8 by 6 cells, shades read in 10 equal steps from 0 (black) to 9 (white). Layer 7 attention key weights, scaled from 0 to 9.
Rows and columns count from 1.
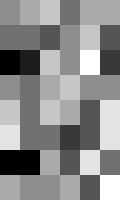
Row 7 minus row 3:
0 -1 -1 -2 -1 2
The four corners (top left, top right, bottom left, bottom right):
5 6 6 9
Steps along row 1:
up up down up same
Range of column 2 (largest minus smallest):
6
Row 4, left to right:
5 4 6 7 5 5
